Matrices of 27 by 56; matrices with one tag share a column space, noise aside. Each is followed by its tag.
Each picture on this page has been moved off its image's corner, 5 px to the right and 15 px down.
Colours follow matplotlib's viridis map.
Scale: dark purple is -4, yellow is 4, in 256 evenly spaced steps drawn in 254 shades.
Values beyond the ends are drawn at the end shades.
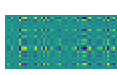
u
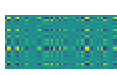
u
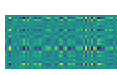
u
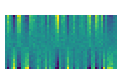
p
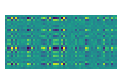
u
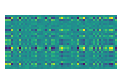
u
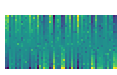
p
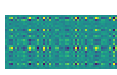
u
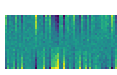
p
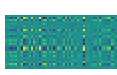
u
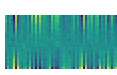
p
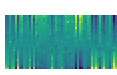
p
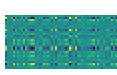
u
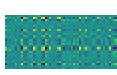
u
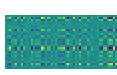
u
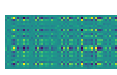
u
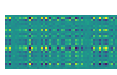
u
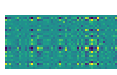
u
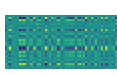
u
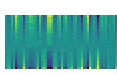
p
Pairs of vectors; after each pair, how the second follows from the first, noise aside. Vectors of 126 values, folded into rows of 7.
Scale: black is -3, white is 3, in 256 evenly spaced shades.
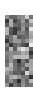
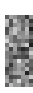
negated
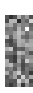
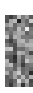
copied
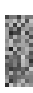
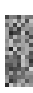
copied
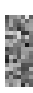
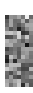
copied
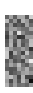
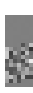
partly zeroed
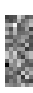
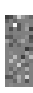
partly zeroed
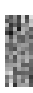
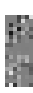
partly zeroed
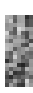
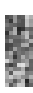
negated
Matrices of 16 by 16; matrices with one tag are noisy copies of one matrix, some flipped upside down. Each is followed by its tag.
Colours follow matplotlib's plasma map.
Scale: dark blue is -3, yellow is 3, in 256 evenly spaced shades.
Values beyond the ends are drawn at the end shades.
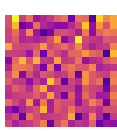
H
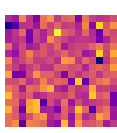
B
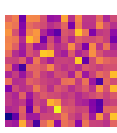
B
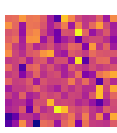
B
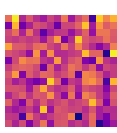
H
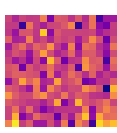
H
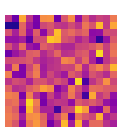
B
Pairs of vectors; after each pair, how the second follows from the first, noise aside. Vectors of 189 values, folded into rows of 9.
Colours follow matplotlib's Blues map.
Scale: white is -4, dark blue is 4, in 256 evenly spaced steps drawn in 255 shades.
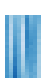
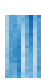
reversed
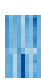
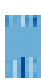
partly zeroed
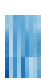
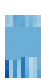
partly zeroed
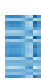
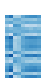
reversed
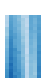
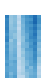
reversed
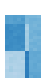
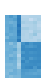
reversed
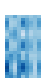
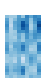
reversed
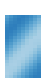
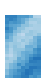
reversed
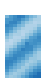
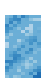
partly zeroed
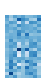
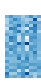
reversed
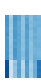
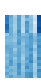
reversed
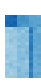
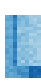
reversed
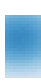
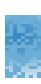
partly zeroed
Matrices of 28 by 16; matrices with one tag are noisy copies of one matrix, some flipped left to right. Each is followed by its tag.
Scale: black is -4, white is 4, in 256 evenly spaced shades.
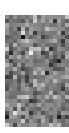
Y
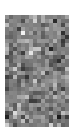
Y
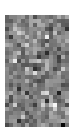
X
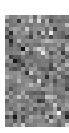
Y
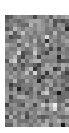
X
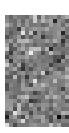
Y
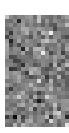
Y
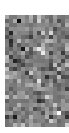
Y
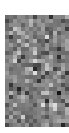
X
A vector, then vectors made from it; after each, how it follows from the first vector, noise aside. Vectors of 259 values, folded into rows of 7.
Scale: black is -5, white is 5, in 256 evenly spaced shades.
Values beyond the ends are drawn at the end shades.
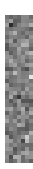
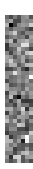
scaled up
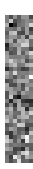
scaled up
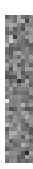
reversed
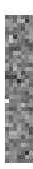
reversed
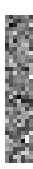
scaled up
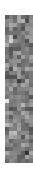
reversed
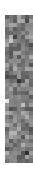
reversed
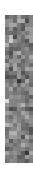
reversed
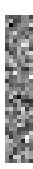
scaled up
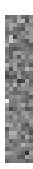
reversed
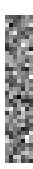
scaled up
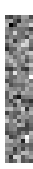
scaled up
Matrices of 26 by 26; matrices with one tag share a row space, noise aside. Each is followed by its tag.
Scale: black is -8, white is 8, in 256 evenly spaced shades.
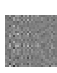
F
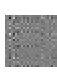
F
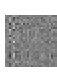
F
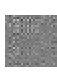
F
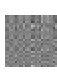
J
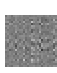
J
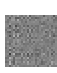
F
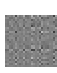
J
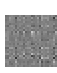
J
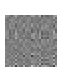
J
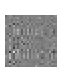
F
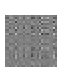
J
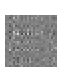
F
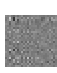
F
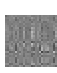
J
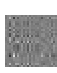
F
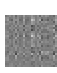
J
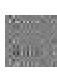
F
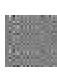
F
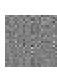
J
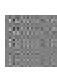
F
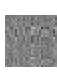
J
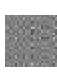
J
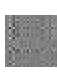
F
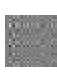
F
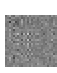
F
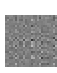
J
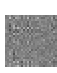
F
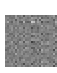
J
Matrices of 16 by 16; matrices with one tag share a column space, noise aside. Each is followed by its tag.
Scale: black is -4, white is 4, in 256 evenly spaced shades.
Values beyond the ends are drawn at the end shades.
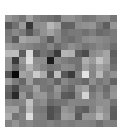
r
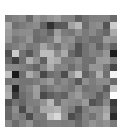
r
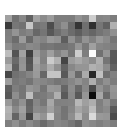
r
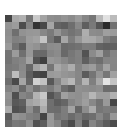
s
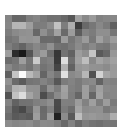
r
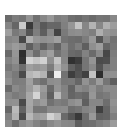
r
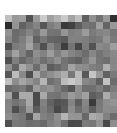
s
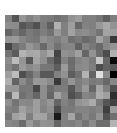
r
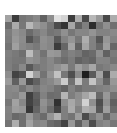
s
